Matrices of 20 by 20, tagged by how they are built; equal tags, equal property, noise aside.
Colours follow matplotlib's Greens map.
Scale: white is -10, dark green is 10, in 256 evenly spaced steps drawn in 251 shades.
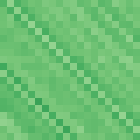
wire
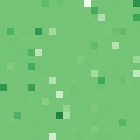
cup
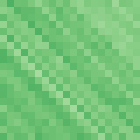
wire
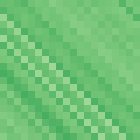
wire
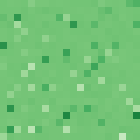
cup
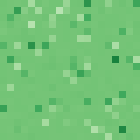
cup
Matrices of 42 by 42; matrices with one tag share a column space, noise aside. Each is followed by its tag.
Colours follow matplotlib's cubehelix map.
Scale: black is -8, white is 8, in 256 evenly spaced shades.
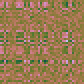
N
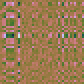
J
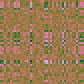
N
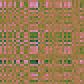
N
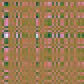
J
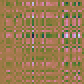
J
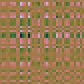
J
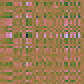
J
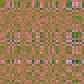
N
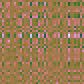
J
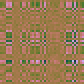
N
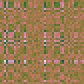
N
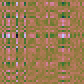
J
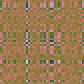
N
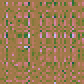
J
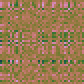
N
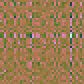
J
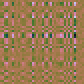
J
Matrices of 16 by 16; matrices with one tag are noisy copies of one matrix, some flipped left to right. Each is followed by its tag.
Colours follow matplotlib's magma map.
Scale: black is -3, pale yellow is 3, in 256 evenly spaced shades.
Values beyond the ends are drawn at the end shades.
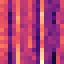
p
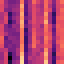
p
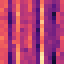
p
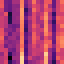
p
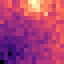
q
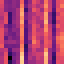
p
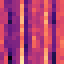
p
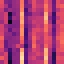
p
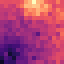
q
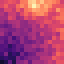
q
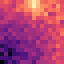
q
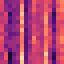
p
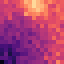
q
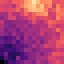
q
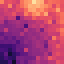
q
